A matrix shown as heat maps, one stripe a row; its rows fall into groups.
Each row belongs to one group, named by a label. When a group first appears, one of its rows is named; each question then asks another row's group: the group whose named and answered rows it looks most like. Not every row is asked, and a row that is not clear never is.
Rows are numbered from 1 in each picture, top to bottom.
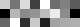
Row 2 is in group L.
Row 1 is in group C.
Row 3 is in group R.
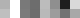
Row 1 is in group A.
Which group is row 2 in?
A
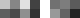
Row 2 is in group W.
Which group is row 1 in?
C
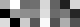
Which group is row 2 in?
L
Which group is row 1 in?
A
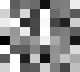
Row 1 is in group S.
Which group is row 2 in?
C
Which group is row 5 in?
L
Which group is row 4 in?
C
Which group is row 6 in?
S
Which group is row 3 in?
A
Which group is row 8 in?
A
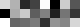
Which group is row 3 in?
S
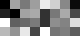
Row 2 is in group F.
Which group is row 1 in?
L
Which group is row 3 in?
S
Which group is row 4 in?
C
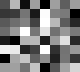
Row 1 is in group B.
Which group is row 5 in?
F
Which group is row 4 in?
C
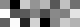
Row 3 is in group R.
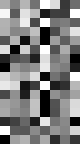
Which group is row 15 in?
S
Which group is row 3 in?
C
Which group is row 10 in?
A
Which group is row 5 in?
B
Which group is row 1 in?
W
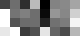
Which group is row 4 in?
A
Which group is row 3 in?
S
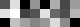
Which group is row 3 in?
L
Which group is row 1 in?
B
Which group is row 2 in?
A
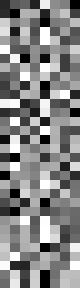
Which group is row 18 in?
F
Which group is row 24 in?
F
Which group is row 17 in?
A
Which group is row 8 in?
W
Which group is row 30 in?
S
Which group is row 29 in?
A
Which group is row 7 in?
B
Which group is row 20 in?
L
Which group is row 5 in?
W
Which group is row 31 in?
R
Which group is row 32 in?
R
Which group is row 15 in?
W
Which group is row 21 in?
W
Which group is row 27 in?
W
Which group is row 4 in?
C
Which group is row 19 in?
A
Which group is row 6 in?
S
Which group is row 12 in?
A
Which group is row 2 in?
F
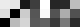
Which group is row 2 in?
C
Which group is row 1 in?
A
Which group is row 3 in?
L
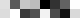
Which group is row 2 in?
A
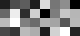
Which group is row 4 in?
F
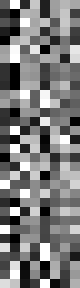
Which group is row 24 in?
R
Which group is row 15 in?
B
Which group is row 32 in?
A
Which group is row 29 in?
W
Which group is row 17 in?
R
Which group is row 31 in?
B
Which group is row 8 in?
F
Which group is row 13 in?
F
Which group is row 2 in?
F
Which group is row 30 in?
B
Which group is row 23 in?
F
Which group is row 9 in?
F
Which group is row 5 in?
L
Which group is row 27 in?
F
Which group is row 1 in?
R
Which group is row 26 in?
S
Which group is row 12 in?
W
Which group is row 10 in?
F
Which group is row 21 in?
S
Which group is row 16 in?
F
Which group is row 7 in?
A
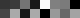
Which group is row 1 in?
W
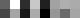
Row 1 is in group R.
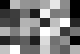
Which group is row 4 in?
W
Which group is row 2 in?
W
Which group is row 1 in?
L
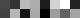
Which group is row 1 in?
F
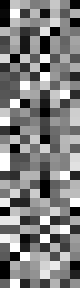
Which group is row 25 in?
A
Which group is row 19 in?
S
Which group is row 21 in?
S
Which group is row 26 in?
F
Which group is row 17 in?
C
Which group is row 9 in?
W
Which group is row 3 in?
L
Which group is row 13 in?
S
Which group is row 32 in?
B
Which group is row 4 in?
A
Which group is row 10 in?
C
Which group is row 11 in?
F
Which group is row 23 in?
S
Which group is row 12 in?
B
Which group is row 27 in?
A
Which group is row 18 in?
S
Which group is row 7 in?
C
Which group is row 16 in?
R
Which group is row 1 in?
L
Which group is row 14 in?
S
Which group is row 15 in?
F
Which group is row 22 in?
R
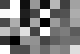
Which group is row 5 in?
F
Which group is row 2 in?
A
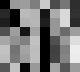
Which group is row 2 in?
F
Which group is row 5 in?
R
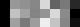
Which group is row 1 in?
L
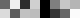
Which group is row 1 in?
R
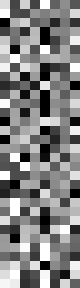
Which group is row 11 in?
B
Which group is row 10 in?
W
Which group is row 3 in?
L
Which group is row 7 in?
A
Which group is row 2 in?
S
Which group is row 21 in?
F
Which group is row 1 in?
C
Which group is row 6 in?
C
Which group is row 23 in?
A
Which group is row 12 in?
S
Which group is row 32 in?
A
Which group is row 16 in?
L
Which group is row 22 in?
W
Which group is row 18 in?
B
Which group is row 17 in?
R
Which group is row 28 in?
C
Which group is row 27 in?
C
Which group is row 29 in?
W
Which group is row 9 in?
B
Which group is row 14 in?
L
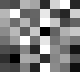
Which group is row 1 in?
F
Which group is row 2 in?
A
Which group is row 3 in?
W
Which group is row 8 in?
W
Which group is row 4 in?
R
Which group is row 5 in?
C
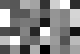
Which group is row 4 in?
W
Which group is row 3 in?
S
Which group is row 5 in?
A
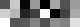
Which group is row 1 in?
B
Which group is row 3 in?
S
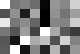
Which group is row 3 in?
S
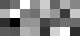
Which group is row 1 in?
C
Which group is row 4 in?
F
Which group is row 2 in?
A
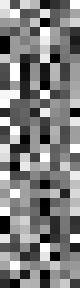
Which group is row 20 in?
S
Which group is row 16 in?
B
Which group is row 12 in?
S
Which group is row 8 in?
B
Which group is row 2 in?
A
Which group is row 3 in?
R
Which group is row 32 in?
F
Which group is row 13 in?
W
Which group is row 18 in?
C
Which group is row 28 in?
W
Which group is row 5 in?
L
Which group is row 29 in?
A
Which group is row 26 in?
L
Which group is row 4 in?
W
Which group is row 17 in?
S
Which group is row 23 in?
S
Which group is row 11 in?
A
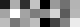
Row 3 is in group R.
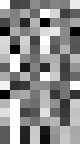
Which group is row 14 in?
A
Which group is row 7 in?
A
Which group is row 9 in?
W
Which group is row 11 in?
L
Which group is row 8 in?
B
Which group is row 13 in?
A
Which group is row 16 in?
R
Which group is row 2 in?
W
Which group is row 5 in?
C
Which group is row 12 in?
A
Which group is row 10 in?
S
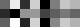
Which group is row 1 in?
R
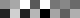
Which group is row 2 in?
B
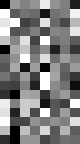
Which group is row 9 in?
W
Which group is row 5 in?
C
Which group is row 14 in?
S
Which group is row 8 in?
B
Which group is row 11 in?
F
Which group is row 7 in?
C
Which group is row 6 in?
L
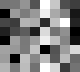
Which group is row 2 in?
L
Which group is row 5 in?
L
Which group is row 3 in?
F
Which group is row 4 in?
W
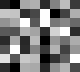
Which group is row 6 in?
B
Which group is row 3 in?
C
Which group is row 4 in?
F
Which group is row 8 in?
F
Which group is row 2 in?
A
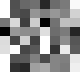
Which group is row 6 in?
A
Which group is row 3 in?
R
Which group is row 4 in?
L
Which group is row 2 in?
S
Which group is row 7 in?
S
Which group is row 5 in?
C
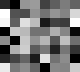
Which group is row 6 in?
L
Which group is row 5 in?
C
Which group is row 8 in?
S
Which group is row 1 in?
F
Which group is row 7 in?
W
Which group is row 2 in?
S
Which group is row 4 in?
L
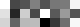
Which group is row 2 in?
C
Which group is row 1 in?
S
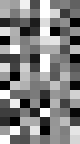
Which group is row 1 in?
C
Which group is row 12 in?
B
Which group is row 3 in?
W
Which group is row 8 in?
C
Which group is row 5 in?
L
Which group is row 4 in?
A
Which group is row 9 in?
C
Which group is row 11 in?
S
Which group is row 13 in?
W
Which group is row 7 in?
W
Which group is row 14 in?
F
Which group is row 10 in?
L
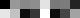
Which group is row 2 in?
A
